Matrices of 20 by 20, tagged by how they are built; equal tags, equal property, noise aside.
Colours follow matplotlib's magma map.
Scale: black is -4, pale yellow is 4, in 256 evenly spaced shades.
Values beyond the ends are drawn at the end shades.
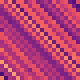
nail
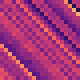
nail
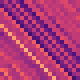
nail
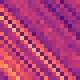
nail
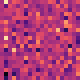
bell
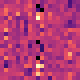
bell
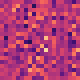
bell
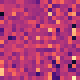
bell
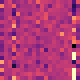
bell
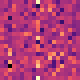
bell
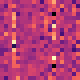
bell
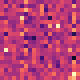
bell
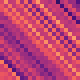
nail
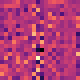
bell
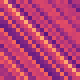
nail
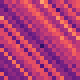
nail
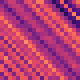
nail
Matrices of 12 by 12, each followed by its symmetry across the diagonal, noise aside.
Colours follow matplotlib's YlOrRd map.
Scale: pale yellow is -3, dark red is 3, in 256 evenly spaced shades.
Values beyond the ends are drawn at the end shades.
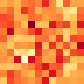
neither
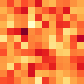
antisymmetric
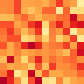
antisymmetric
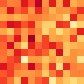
neither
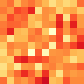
symmetric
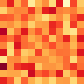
antisymmetric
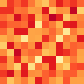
symmetric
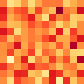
antisymmetric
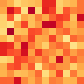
symmetric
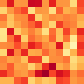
antisymmetric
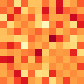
symmetric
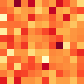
antisymmetric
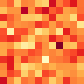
neither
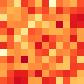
symmetric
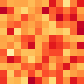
neither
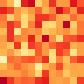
neither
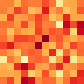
symmetric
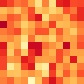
neither
